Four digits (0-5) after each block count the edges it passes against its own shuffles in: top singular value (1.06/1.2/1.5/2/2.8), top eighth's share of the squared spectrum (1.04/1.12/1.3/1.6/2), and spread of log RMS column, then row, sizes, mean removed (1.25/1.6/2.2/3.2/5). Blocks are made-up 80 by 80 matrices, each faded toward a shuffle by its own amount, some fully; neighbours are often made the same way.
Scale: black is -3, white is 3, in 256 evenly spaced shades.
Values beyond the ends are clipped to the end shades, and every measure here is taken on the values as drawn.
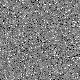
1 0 0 0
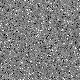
1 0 0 0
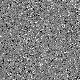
3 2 1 0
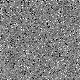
2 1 0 0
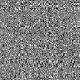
4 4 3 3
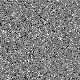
2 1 0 0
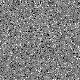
2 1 0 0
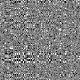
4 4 3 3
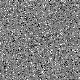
2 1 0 0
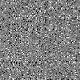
4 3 1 1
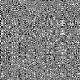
4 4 2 2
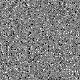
3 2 1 1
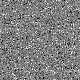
1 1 0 0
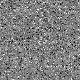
3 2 0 1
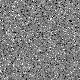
0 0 0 0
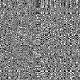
4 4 3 3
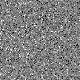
3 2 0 0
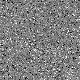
2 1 0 0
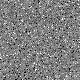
0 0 0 0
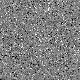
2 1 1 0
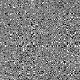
4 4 2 3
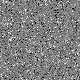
0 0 0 0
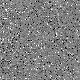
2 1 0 0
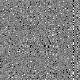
4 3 2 1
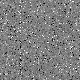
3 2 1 0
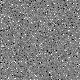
1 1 0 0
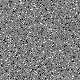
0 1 0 0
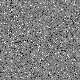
2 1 0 1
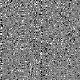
3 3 2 1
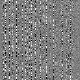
2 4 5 0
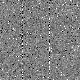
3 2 2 0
